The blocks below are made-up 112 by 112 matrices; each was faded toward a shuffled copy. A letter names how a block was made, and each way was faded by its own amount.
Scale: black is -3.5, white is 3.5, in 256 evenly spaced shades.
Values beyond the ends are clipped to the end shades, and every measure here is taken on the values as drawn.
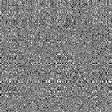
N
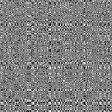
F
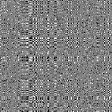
F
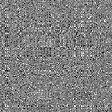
N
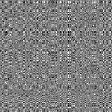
F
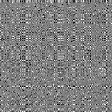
F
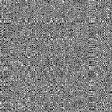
N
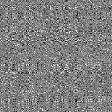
N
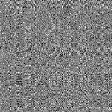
N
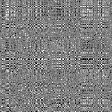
F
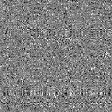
N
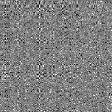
N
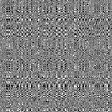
F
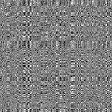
F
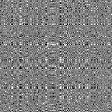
F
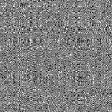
N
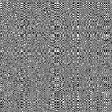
F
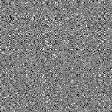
N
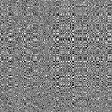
F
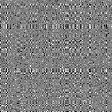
F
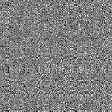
N
